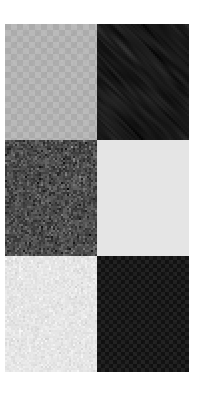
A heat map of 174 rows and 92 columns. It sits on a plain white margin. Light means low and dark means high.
The table splits into 3 rows of 2 panels. Panel 1,1: low, checkered, faint in contrast. Panel 1,2: very high, slanting down to the right, faint in contrast. Panel 2,1: high, fine-grained. Panel 2,2: very low, flat. Panel 3,1: very low, fine-grained, faint in contrast. Panel 3,2: very high, checkered, faint in contrast.
